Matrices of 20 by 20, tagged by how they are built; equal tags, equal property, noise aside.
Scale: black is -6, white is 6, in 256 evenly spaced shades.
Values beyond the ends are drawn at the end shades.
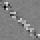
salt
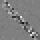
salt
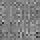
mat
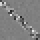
salt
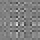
mat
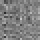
mat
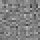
mat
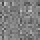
mat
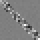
salt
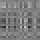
mat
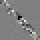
salt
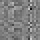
mat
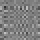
mat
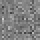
mat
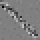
salt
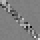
salt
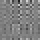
mat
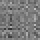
mat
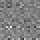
mat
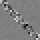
salt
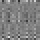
mat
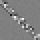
salt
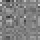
mat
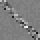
salt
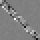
salt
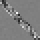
salt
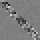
salt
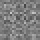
mat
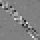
salt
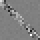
salt
